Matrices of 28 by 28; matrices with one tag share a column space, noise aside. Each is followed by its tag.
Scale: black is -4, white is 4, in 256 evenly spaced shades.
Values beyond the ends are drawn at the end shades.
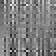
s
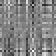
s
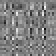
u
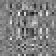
u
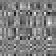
u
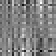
s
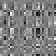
u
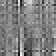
s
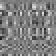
u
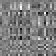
u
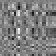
u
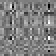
u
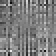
s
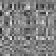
u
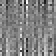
s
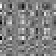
u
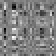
u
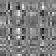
u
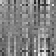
s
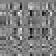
u
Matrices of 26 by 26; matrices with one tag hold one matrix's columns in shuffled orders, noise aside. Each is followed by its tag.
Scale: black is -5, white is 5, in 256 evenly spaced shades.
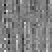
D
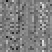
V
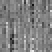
D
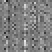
V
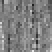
D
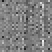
V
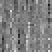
D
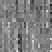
D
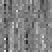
D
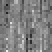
D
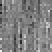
D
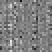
V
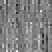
D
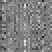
V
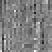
D
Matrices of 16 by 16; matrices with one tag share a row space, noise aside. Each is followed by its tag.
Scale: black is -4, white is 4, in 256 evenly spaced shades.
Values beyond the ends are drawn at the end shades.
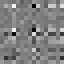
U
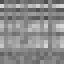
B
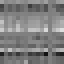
B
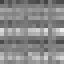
B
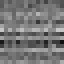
B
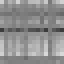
B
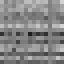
B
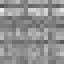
B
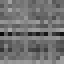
B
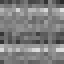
B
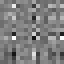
U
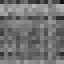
B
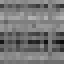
B
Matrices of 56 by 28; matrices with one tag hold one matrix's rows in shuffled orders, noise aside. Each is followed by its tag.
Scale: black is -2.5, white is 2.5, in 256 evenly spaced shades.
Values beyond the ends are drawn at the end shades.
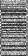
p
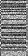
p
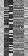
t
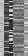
t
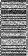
p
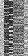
t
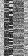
t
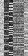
t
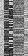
t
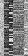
t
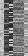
t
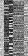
t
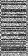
p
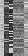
t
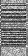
p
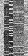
t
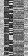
t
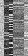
t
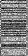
p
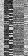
t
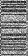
p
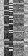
t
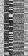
t
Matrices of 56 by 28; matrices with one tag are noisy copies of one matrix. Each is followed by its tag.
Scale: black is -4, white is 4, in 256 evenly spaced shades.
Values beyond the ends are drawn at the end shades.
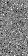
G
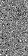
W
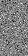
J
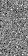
G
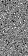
J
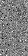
W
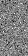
J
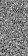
G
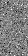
G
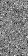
G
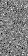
G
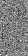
W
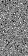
J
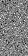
J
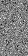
J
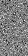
J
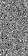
W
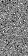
J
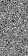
J
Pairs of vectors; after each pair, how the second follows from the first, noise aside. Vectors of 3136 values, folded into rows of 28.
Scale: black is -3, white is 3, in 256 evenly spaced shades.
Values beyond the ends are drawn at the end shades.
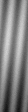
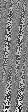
sign-scrambled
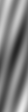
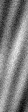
negated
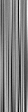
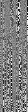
sign-scrambled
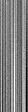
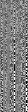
sign-scrambled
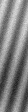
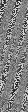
sign-scrambled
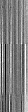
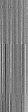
shrunk
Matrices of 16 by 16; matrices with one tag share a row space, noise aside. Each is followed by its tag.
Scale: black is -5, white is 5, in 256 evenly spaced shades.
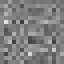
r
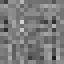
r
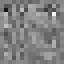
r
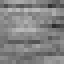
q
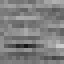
q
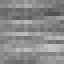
q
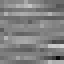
q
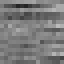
q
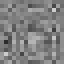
r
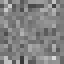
r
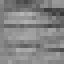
q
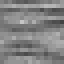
q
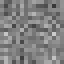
r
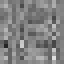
r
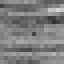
q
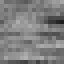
q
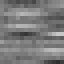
q
